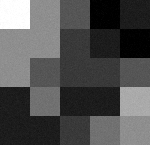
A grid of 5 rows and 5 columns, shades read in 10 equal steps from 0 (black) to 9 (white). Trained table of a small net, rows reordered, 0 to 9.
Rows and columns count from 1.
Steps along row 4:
up down same up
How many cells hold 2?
4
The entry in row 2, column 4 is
1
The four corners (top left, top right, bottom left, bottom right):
9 1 1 5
